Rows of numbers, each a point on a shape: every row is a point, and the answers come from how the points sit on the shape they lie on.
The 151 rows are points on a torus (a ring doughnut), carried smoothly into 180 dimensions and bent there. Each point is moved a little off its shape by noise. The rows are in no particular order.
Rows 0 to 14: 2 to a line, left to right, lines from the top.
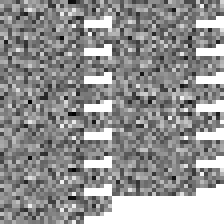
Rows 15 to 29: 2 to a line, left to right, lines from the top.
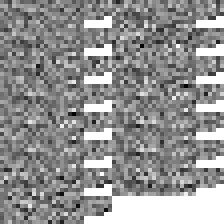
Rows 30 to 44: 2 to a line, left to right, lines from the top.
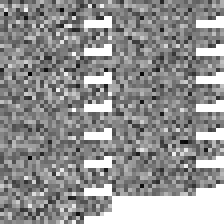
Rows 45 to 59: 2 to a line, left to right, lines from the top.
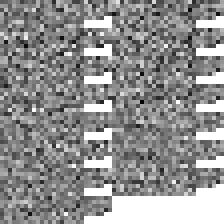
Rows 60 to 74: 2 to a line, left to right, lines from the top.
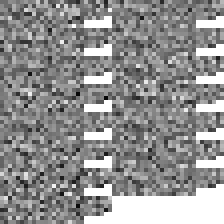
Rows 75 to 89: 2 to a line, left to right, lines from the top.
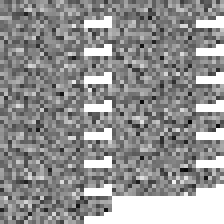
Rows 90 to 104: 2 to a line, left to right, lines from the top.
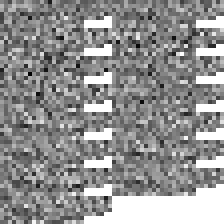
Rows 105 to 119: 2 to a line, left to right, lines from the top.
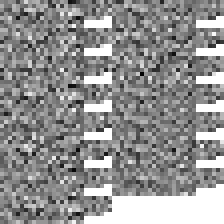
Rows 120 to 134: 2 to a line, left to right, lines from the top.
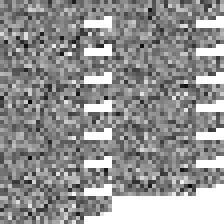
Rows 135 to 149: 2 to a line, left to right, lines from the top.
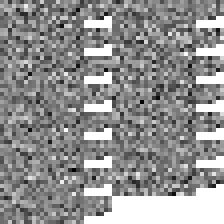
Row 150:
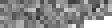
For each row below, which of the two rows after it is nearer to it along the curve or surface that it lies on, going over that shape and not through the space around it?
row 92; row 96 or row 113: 96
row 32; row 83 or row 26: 83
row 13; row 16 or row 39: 39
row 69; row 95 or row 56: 56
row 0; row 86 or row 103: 86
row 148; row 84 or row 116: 84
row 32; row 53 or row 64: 64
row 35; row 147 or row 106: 147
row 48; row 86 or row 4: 4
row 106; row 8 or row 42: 42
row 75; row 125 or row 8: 125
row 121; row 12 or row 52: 12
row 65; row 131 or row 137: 131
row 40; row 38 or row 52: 52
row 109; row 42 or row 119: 119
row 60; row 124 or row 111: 111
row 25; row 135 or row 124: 124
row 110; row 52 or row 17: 52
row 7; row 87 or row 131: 87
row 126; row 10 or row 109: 109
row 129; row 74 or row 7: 74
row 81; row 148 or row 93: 93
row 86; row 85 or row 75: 75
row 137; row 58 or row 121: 121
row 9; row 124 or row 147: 147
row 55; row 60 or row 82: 60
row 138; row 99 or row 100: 99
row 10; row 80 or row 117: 117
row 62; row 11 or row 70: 11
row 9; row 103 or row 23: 23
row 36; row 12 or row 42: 12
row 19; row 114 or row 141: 141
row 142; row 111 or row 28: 111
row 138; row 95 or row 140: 95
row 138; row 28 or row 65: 28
